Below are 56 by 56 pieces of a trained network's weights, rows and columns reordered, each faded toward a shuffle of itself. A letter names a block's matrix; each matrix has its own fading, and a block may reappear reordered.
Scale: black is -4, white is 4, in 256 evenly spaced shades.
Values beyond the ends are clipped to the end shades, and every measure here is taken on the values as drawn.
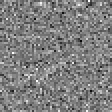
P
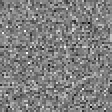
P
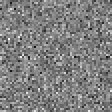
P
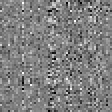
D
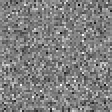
P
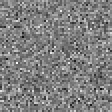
P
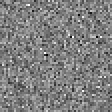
P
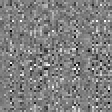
D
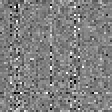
D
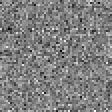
P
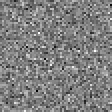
P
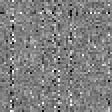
D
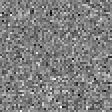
P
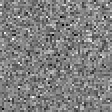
P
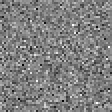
P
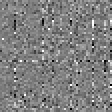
D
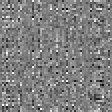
D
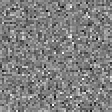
P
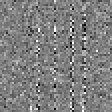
D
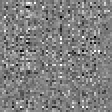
D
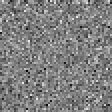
P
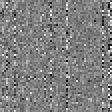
D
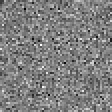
P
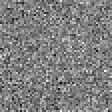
P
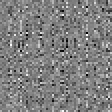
D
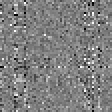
D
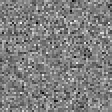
P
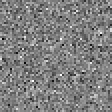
P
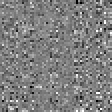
D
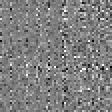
D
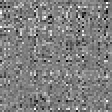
D
